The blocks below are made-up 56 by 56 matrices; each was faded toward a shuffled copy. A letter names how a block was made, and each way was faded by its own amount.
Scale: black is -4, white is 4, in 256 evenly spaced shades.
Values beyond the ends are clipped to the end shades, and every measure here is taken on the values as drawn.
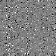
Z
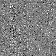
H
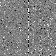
H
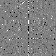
Z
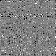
Z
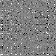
Z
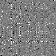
Z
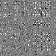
Z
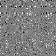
Z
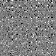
Z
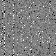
H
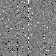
H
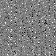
H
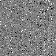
H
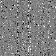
H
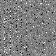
H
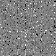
H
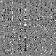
Z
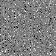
H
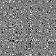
Z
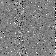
H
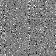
H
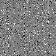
H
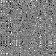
Z
